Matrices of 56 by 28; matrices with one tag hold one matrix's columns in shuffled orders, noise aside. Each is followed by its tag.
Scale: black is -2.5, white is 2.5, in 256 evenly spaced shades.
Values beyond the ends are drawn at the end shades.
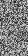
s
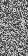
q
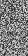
s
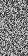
q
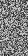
q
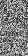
s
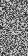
q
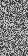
q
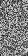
q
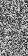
s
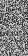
s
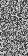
s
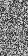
s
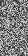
q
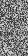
s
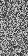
q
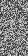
q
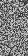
q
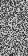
q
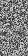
s
